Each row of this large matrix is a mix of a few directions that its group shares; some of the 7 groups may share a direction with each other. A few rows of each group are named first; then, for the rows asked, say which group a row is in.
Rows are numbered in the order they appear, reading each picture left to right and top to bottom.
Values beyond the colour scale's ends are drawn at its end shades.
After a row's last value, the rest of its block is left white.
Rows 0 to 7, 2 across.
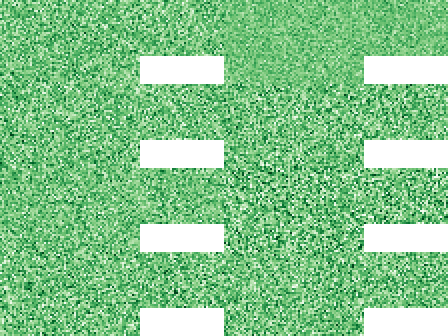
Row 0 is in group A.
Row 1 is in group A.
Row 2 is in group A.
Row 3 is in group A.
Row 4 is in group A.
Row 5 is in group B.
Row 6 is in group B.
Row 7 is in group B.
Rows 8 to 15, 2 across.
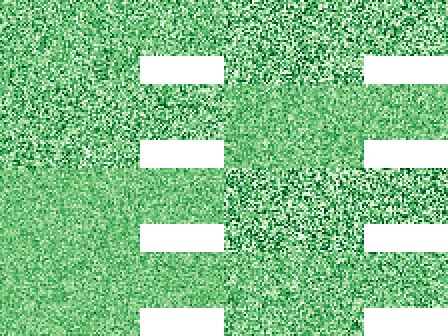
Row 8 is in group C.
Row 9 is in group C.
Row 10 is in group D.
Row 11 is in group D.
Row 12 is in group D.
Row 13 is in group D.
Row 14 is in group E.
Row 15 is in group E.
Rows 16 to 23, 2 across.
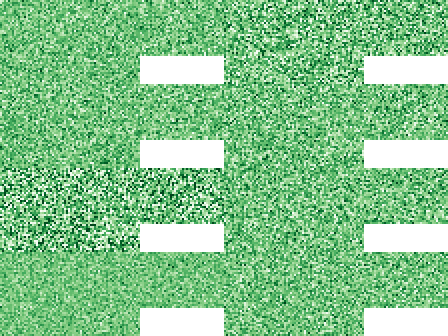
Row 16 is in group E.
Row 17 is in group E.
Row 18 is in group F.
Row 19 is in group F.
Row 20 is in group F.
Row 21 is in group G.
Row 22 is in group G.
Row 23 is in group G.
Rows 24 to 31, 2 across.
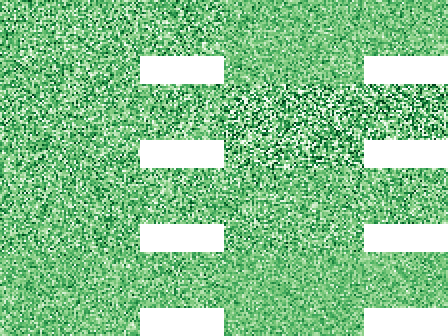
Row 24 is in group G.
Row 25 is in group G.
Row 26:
F
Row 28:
C
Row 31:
A
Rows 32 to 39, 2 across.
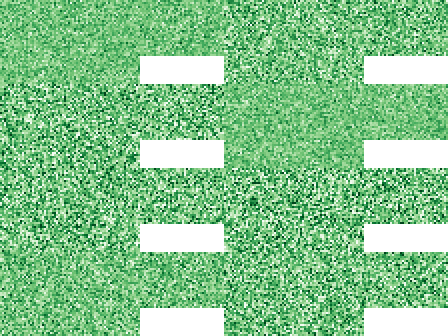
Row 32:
F
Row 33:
C
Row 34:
B
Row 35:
G
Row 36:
D
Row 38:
C
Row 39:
G
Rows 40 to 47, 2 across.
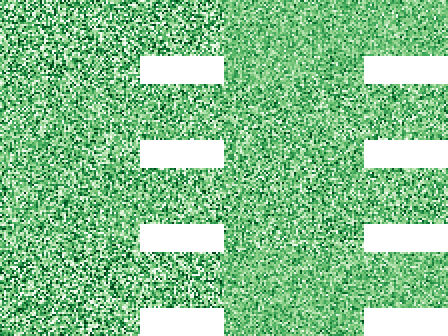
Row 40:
G
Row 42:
C
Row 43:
F
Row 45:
D
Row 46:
E
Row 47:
E
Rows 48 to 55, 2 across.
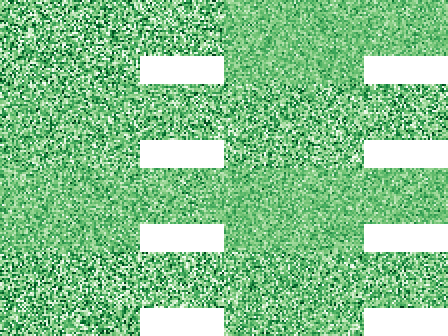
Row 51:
E
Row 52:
C
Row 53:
C
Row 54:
F
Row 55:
A
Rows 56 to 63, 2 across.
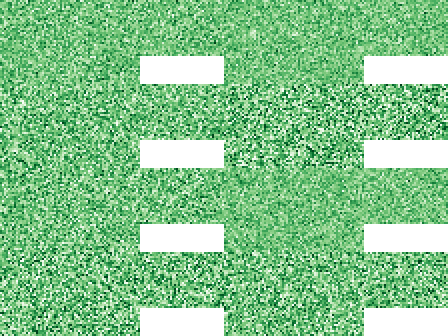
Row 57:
B
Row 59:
D
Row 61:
A
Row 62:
D
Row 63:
D
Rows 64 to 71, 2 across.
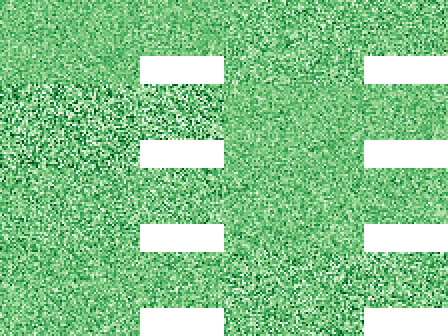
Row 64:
A
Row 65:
E
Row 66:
A
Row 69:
G
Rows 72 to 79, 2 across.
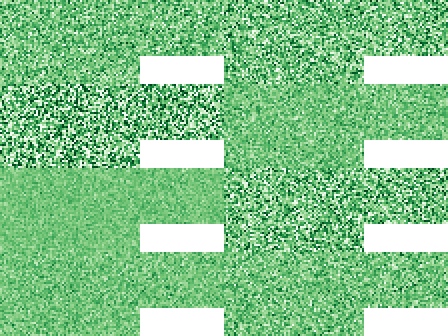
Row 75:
E
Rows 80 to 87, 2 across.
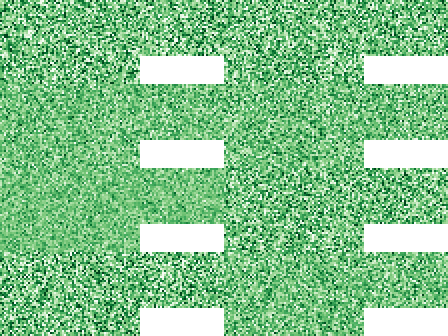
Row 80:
B
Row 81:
D
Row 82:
B
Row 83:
G
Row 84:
A
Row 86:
C
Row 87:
C
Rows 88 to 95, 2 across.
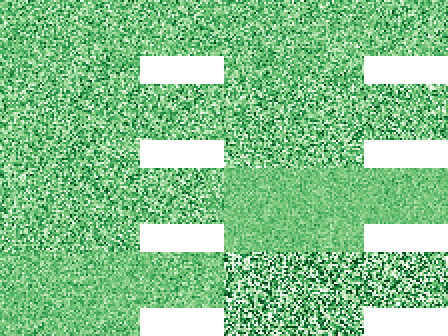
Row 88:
C
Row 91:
A
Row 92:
C
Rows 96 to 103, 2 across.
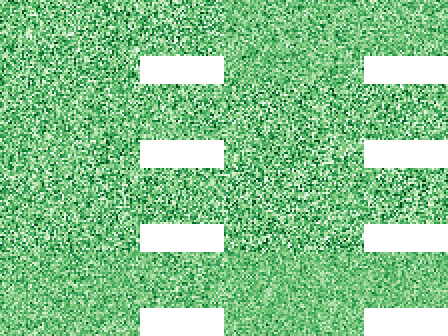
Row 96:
B
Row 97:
E
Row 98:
D
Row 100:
B
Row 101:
F
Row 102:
F
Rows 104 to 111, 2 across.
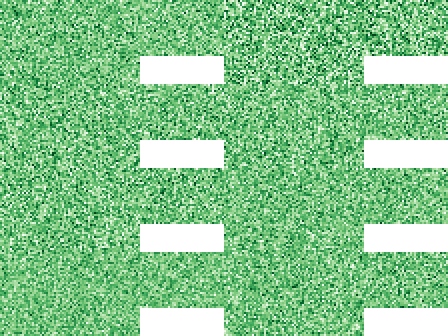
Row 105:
A
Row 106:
B
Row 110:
C
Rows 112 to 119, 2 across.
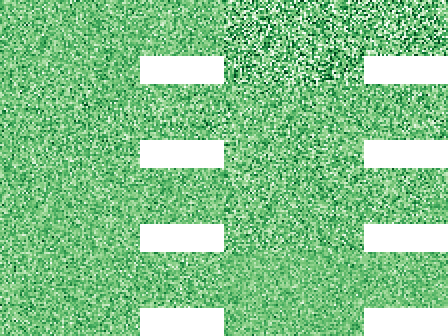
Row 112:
C
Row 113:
C
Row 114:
D
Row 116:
C
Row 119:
E
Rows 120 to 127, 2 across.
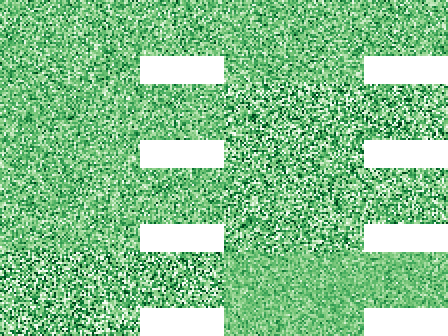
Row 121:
A
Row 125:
E
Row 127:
B
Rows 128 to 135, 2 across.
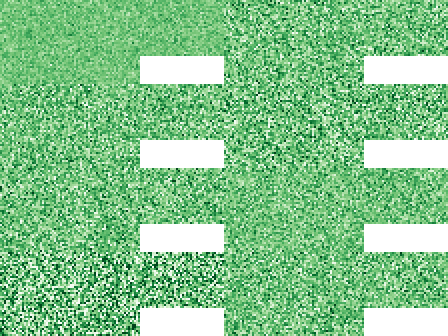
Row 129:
B
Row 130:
D
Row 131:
G
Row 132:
G
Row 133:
A
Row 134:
B
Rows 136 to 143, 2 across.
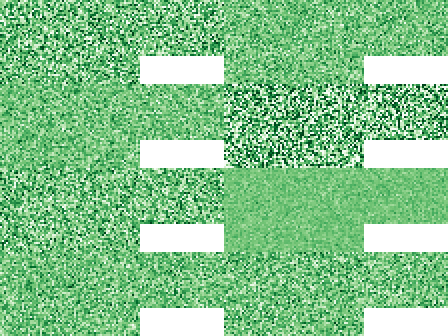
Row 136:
G
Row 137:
E
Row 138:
E
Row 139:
B
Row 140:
G
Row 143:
B
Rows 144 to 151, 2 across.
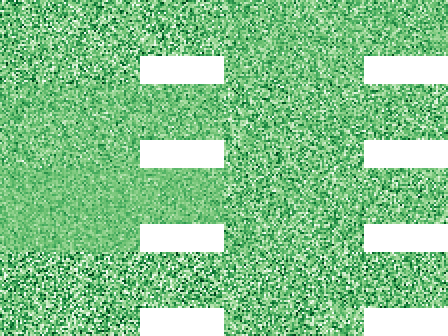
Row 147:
B
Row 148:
B
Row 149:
D
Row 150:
C
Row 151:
F
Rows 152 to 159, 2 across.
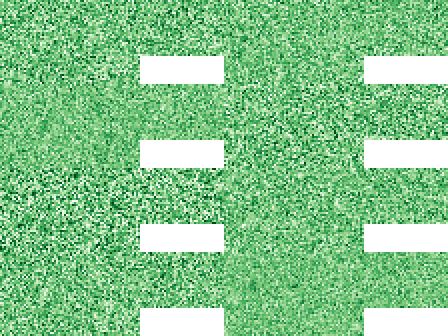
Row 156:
E
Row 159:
B
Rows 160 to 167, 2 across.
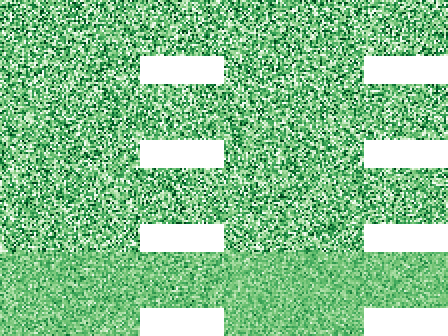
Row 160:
F
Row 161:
B
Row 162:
A
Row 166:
F
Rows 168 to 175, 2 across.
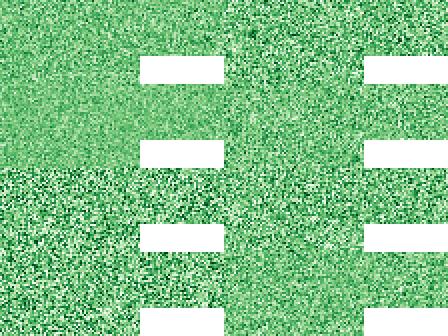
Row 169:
B
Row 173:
F
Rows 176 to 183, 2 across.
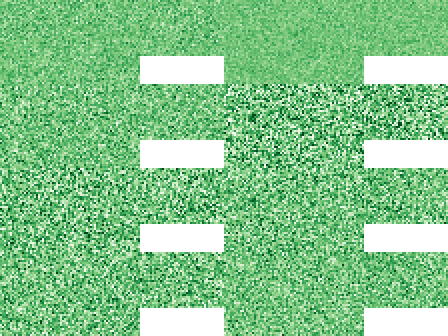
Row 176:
F
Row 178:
G
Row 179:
B
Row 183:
A
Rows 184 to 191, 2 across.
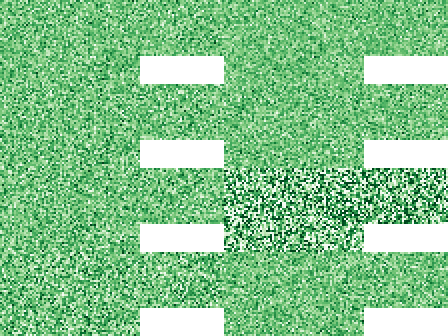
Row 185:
G
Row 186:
G
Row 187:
G
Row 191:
E
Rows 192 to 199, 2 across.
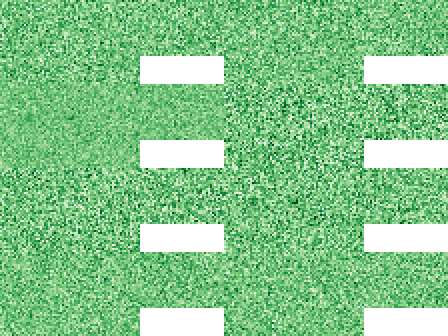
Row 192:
D
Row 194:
E
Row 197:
E
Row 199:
G
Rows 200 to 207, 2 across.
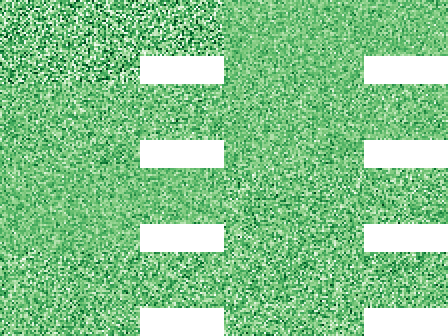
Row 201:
B
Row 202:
F
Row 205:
G
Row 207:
E
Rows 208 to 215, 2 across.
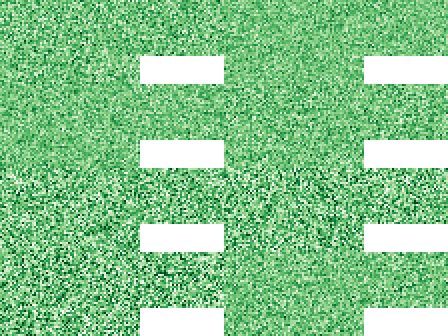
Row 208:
F
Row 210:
E
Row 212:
A
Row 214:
D
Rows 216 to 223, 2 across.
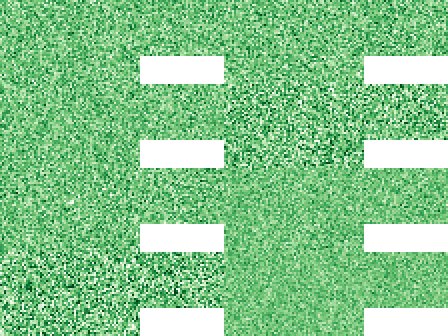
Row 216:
B
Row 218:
C
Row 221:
C
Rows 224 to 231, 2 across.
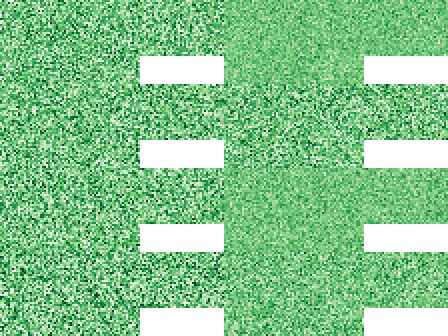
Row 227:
E
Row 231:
F
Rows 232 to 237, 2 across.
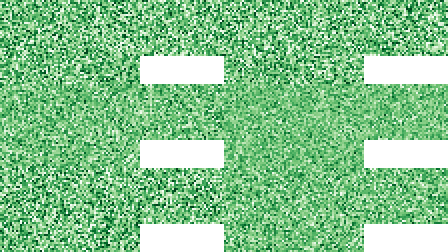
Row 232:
F
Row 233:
G
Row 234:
E
